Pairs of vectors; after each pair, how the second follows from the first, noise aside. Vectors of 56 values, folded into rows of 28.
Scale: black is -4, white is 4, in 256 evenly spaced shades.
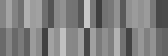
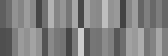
reversed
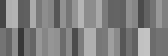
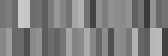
reversed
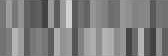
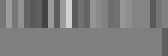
partly zeroed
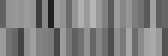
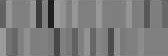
partly zeroed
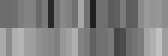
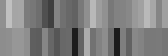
reversed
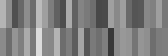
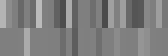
partly zeroed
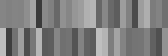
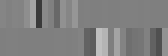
partly zeroed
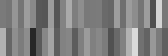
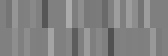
partly zeroed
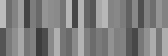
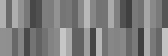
reversed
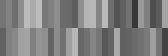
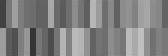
reversed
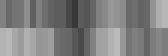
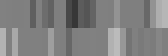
partly zeroed
